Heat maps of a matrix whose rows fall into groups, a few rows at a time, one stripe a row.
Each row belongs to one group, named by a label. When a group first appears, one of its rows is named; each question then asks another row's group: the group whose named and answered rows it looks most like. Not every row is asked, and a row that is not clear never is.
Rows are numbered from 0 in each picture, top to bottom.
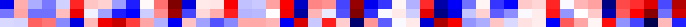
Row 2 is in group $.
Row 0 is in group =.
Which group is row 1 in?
=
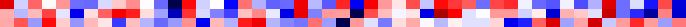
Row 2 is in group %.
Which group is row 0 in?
$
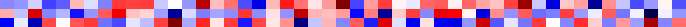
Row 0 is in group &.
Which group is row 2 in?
=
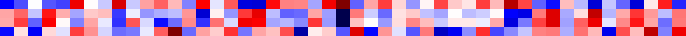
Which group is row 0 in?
&
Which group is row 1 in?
%
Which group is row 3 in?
=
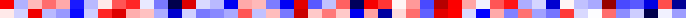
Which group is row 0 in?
$
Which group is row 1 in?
$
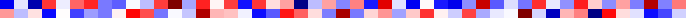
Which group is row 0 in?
=
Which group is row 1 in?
&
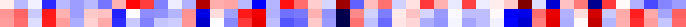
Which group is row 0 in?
&
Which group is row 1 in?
%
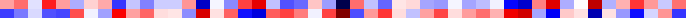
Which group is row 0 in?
%
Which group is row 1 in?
&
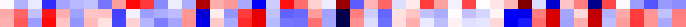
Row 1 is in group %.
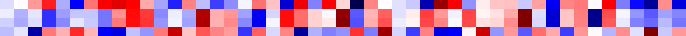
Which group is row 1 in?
&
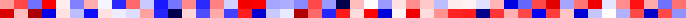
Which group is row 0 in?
%
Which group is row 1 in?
$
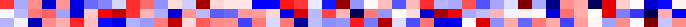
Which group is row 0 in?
&
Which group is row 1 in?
$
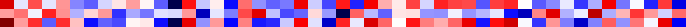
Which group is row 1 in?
%
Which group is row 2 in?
$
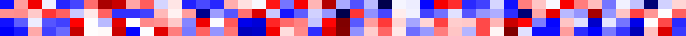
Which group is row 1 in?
%
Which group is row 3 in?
&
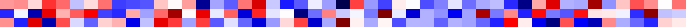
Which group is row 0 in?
%
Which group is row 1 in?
=
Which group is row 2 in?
&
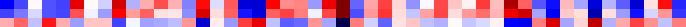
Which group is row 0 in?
&
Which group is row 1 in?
&
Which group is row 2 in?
%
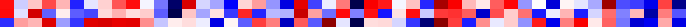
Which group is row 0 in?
$
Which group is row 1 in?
$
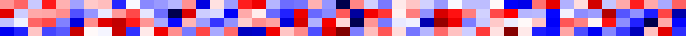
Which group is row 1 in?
$
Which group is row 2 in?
$
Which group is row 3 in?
&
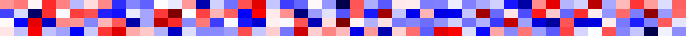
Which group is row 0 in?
%
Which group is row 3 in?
$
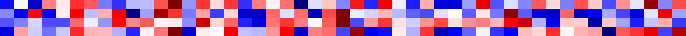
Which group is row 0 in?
=
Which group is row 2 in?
&
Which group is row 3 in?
=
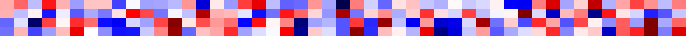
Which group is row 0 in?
%
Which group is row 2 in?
=
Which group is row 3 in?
=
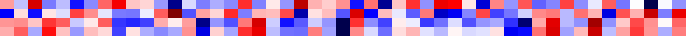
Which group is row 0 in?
$
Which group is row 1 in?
=
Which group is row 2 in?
%
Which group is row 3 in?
%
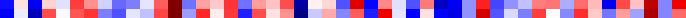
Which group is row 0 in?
=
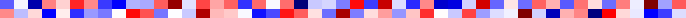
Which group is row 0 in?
=
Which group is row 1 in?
&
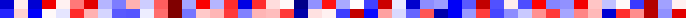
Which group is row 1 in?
=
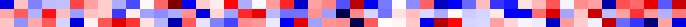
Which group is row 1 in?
%
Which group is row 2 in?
$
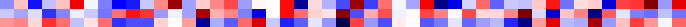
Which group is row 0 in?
=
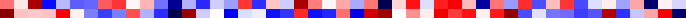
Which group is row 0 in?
$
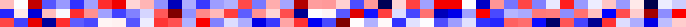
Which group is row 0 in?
$
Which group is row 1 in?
=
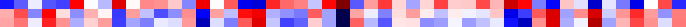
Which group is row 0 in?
&
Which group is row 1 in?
%
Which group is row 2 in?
%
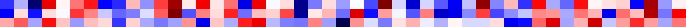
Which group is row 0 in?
=
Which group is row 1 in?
=
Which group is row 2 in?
%
